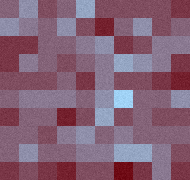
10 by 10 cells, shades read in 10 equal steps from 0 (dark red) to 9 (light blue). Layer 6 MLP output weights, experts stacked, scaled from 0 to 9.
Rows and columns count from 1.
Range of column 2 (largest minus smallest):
4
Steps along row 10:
up down down up same down up up down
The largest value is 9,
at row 6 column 7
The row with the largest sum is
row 6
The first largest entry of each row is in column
5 1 6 7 6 7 6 5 7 9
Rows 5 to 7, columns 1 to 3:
3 3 3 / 4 5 5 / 2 4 4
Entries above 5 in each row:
2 3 1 2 0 3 1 1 3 0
